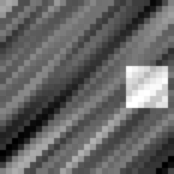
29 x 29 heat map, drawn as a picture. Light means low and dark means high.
The ninth with the lowest average is the middle right. In the middle right lies a patch that is lower than the rest. The grain runs diagonally up to the right.
